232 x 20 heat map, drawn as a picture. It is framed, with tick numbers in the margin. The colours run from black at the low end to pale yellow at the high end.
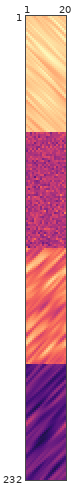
It is made of 4 by 1 panels. Panel 1,1: very high, slanting down to the right, faint in contrast. Panel 2,1: middling, fine-grained. Panel 3,1: high, slanting up to the right. Panel 4,1: low, slanting up to the right.
